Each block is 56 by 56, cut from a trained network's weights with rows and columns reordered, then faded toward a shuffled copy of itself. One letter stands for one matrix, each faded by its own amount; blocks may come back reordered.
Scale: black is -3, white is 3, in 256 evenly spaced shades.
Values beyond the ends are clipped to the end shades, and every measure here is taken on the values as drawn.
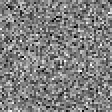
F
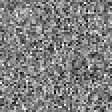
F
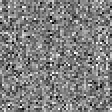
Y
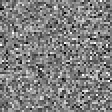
Y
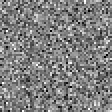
F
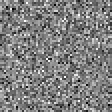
F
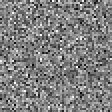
F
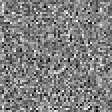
Y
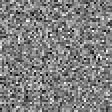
F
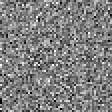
Y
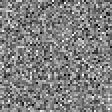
F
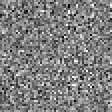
Y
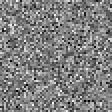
F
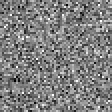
F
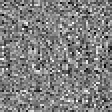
Y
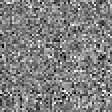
Y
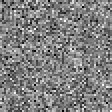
F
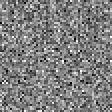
Y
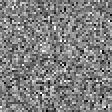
Y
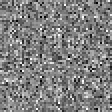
Y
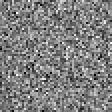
F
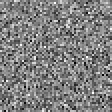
F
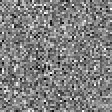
Y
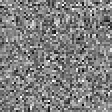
Y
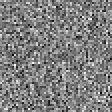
F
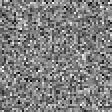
Y
